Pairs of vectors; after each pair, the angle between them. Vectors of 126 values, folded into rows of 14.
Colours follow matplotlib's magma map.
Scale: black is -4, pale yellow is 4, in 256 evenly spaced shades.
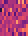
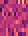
nearly parallel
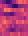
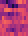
nearly parallel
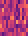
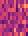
partly aligned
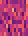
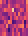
nearly parallel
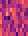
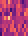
nearly opposite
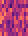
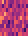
nearly parallel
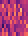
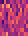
partly aligned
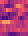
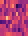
partly opposed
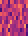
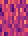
orthogonal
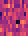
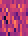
orthogonal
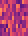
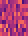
nearly opposite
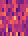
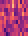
orthogonal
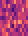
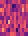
partly aligned
